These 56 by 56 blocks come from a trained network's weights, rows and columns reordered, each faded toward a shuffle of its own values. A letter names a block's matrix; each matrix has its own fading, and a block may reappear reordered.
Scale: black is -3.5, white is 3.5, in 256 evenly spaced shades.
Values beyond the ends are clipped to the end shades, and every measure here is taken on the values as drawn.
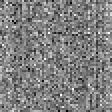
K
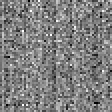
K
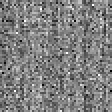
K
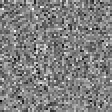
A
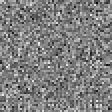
A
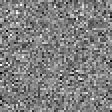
A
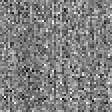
K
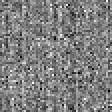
K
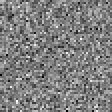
A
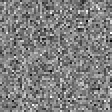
A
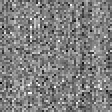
K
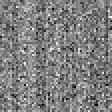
K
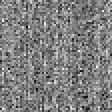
K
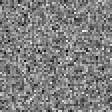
A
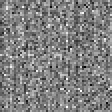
K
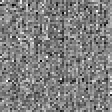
K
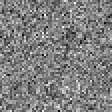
A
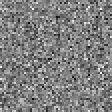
A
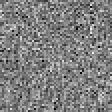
A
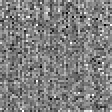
K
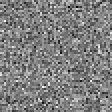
A
